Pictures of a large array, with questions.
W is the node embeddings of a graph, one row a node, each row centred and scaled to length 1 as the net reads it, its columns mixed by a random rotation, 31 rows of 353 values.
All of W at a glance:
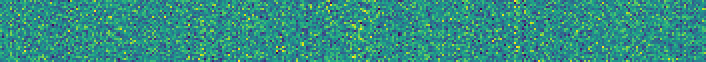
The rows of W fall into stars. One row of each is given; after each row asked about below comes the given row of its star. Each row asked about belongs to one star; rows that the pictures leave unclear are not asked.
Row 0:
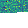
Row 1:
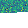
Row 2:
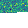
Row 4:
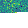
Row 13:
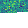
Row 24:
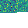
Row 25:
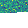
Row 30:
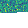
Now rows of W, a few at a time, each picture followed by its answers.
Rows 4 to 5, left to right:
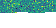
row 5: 0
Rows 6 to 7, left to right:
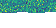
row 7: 1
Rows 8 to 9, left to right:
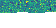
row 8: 30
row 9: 0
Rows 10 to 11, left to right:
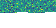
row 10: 24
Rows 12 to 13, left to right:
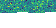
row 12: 2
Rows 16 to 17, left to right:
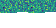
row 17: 30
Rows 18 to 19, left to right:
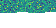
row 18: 24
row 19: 2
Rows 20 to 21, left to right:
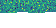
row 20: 13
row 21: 30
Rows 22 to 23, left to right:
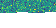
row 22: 2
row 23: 1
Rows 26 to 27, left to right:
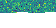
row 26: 4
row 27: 2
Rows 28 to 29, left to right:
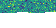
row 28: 13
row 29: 30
